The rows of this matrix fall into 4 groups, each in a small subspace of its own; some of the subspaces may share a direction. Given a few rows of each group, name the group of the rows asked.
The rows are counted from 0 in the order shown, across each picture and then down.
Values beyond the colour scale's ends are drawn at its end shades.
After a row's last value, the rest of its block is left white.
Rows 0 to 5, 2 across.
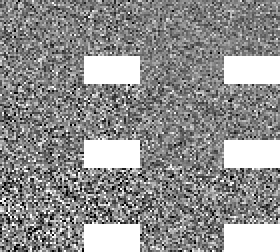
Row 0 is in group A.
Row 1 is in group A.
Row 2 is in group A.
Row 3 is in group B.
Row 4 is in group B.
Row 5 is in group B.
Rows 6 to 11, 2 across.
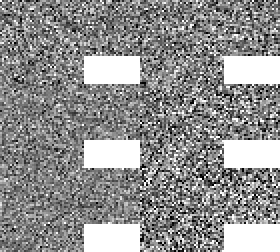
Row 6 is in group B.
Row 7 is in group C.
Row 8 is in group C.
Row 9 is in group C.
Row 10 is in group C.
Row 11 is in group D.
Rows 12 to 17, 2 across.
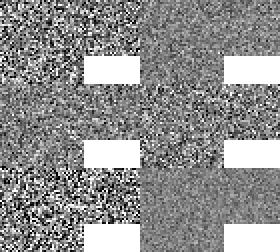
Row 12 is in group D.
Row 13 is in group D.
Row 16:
C
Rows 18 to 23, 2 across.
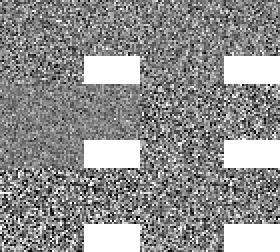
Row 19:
B
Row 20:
B
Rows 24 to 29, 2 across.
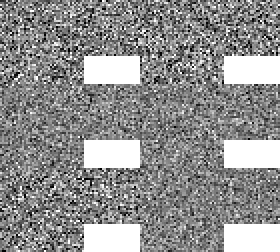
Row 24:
D
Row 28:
C
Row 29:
D
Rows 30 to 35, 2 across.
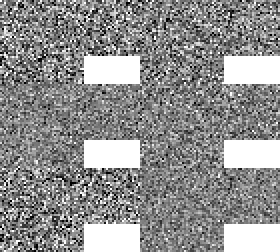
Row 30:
A
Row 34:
D
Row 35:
B
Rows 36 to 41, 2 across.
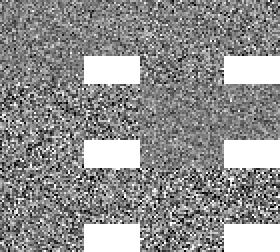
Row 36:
B
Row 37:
A
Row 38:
B
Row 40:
B
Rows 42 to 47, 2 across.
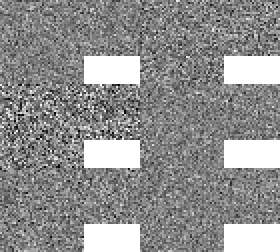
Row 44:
B
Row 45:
D
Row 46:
A
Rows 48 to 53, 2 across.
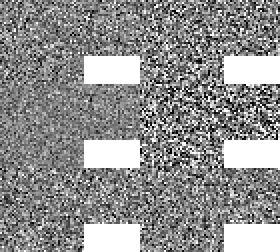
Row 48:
A
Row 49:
C
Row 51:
B
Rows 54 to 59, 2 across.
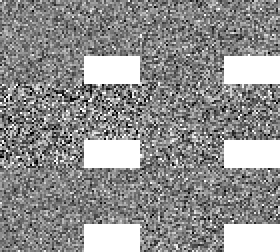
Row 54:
A
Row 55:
C
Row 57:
D
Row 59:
D
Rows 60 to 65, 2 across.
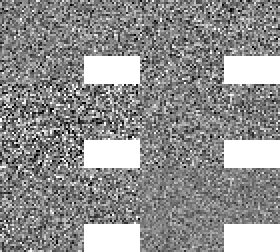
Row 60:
C
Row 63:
C
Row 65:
C
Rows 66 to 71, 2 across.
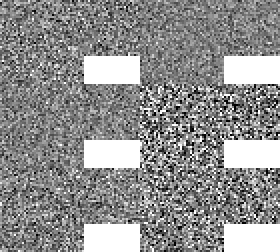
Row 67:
B
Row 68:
B
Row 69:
D
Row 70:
C
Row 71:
A
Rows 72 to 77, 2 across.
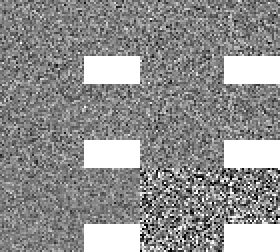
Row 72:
C
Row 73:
B
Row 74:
D
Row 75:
B
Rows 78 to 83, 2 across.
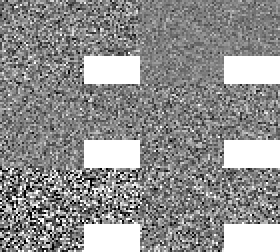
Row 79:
A
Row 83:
B
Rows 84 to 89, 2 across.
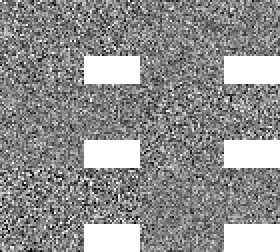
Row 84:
A
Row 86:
B
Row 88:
A
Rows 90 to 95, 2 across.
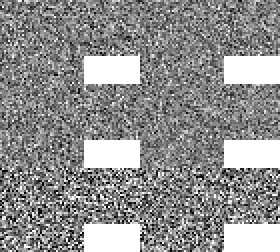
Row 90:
B
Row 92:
B
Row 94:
C
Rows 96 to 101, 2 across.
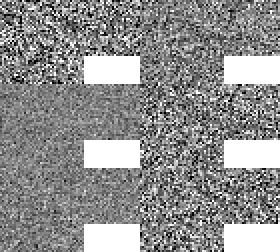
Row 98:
C
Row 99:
D
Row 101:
B
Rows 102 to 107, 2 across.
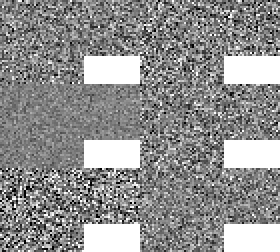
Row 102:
B
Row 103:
A
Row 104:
D
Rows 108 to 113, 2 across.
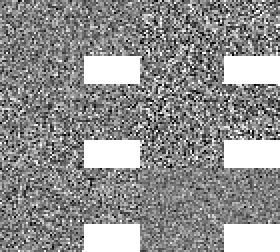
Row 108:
B
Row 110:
D
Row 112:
C
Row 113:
C
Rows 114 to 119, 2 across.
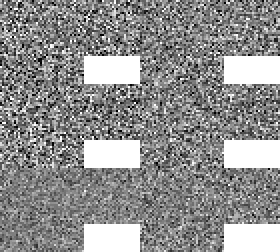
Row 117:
B
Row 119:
A
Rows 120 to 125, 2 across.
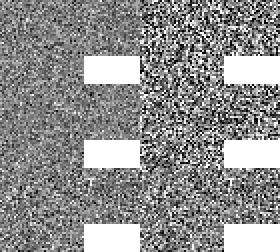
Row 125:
A
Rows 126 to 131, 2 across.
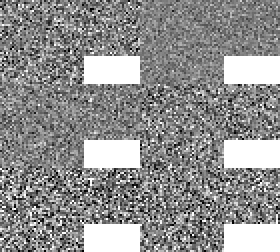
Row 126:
D
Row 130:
D
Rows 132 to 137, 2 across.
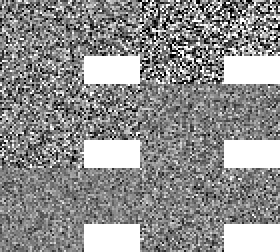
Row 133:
D
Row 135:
D
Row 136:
B
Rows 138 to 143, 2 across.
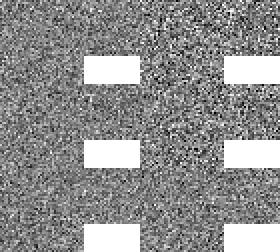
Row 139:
B
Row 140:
A
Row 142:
D
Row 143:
C
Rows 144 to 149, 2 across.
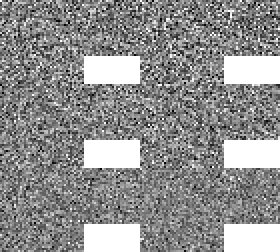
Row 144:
C
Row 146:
C
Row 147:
B
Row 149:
B
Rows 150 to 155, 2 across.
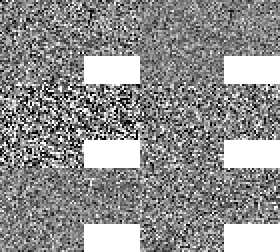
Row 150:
B
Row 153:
A
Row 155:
C
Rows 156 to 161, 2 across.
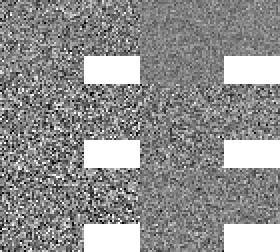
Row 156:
D
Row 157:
C
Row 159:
D
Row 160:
B
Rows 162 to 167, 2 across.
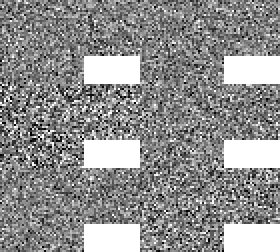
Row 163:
C
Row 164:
D
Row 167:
C
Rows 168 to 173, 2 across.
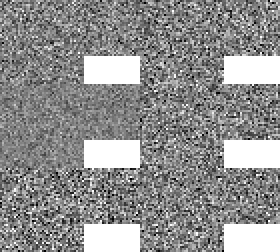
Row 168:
A
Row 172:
C
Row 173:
C
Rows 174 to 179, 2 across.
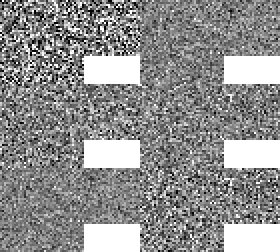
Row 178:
A
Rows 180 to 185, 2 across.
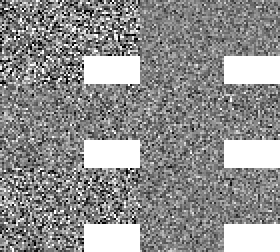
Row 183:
A
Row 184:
A
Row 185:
A
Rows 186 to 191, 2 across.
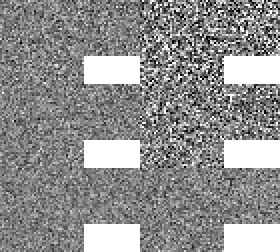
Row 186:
C
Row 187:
C
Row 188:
C
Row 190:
B
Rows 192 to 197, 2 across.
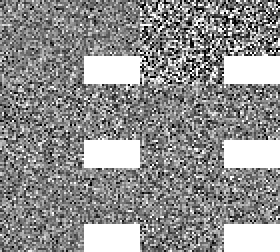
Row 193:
D
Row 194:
A
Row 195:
C
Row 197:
D
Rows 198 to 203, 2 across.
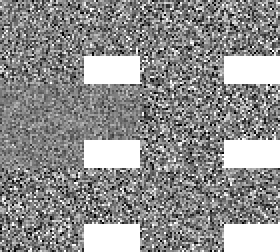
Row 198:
B
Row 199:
A
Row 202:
B
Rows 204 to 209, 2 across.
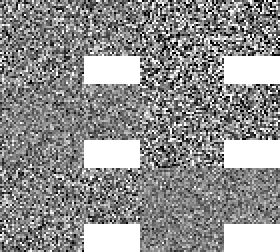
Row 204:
B
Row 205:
C
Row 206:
B
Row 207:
A
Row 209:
A
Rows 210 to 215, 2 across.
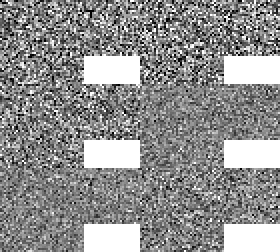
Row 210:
A
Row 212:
B
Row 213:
C
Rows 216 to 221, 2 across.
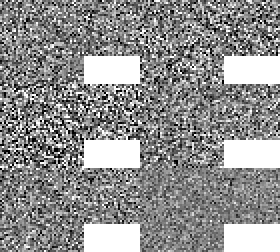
